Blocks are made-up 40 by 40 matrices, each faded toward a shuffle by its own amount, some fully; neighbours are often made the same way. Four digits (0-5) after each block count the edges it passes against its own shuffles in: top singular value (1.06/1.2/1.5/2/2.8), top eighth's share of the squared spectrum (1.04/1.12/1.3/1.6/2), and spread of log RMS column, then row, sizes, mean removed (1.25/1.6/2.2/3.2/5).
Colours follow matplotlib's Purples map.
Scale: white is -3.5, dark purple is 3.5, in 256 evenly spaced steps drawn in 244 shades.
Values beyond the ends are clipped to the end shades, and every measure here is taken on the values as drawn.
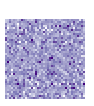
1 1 0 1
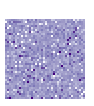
0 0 0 0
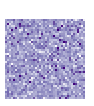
0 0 0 1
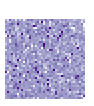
0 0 0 0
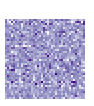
1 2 0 2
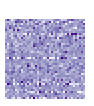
2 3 0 3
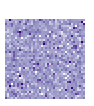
0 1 0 0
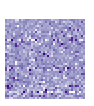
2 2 0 2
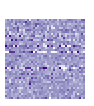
2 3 0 3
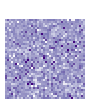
0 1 0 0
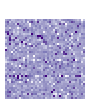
1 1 0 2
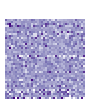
2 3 0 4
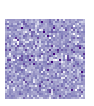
1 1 0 1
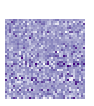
1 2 0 3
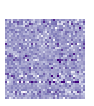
2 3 0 3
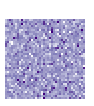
0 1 0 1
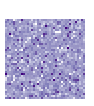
0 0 0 0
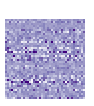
2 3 0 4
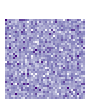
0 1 0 1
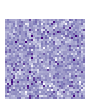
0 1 0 0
